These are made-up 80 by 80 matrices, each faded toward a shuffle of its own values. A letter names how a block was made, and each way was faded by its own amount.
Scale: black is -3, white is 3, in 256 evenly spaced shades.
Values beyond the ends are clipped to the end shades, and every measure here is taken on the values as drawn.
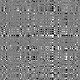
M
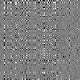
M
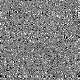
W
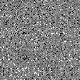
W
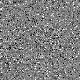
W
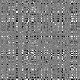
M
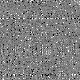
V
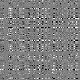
M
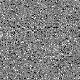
W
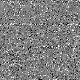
W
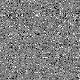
W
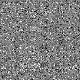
W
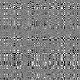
M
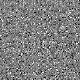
W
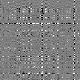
M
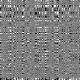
M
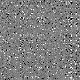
V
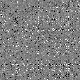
V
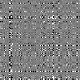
M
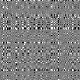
M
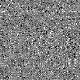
W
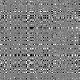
M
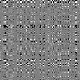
M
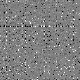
V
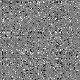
V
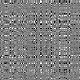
M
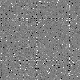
V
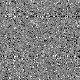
W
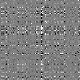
M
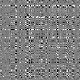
M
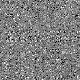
W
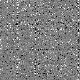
V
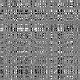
M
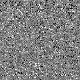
W
